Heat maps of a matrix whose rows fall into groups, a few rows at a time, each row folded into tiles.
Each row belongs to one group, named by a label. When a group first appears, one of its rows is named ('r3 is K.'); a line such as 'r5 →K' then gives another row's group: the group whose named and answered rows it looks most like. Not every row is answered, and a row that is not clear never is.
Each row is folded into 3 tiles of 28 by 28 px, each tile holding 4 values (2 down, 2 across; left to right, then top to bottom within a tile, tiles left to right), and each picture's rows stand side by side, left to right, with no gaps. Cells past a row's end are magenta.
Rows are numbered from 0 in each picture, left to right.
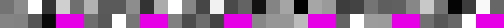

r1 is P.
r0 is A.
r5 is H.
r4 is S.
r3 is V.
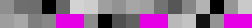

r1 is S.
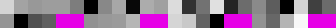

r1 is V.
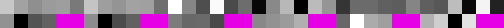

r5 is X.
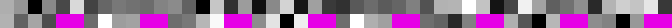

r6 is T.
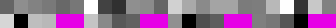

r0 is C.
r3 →A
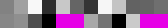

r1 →T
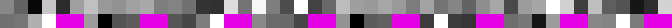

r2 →H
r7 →P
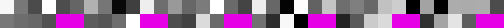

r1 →H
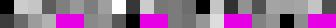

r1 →A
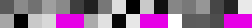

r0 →C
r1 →X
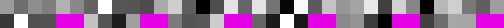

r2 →H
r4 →A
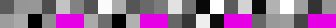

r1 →T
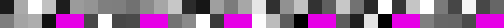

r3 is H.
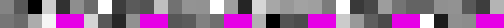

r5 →C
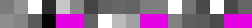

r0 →A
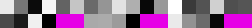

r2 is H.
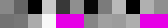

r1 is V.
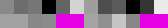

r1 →P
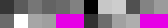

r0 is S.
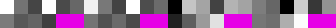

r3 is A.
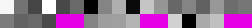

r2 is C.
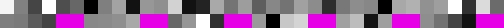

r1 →V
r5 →A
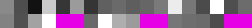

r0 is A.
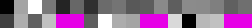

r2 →C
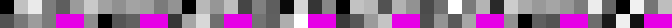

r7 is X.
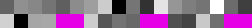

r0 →C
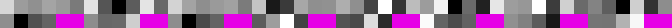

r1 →H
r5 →T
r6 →A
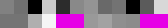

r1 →P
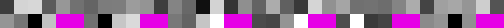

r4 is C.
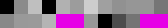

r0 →V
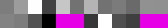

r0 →A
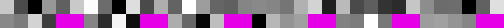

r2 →T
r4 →P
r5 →P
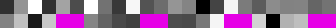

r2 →H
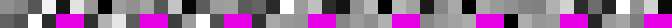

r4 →V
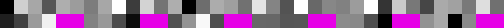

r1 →A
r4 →A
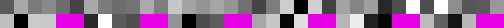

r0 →C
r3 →X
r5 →T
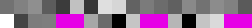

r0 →C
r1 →T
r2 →C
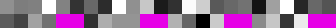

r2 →T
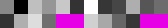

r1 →H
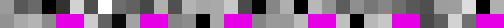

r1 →T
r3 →V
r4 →C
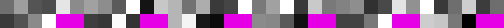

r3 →A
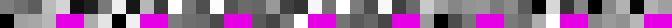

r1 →X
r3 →H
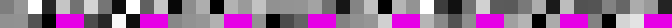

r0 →A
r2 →V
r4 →V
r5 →H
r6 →X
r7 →C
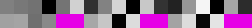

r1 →X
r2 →X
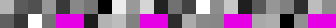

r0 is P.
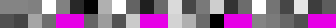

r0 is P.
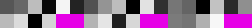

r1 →X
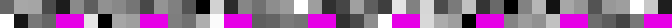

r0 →C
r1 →C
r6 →V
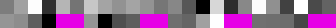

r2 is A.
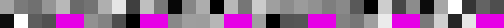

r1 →A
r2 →V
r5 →X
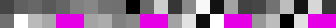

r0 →S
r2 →X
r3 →X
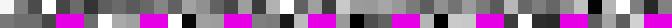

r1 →S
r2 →C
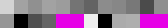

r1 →C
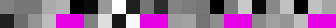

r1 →X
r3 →V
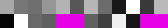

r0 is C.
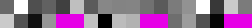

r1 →C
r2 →A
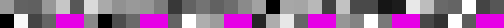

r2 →S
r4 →P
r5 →P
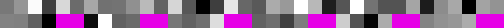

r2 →H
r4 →T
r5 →V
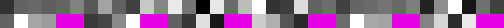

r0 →S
